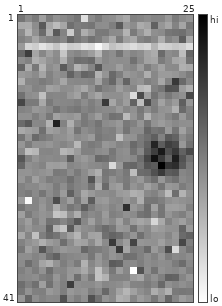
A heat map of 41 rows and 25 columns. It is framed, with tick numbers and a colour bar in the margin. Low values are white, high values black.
Odd lines: row 5. Stripes: none. Bumps: one, in the middle right. Histogram: heavy tails on both sides.
